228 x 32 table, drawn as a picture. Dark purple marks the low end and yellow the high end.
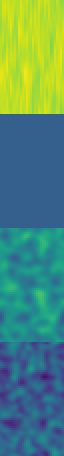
The table splits into 4 rows of 1 panel. Panel 1,1: very high, streaked downward, faint in contrast. Panel 2,1: low, flat. Panel 3,1: middling, blotchy. Panel 4,1: low, blotchy.
